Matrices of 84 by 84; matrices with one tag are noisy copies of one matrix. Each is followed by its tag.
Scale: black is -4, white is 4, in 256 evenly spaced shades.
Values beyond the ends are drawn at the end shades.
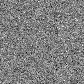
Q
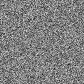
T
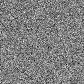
Q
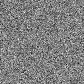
Q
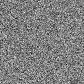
Q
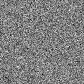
T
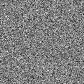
T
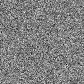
Q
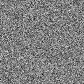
T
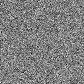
Q
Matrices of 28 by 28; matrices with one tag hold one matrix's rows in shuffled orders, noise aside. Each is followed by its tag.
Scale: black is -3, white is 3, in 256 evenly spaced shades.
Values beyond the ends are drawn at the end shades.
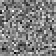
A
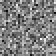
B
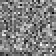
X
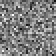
A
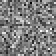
X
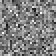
B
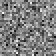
B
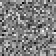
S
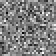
S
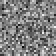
S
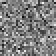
S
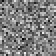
S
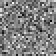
S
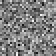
B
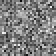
X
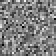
S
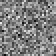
S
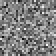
S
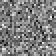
X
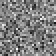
B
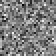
S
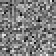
X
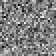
S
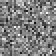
X
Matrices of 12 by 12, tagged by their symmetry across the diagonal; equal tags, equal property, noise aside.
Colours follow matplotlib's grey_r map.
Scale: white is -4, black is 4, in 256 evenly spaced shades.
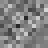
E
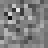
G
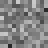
E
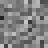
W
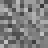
G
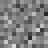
G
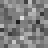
G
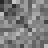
E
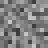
G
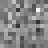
W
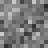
E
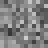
W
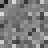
E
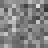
W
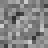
E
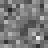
E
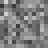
G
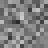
G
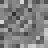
E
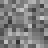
G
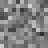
W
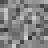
W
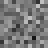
W
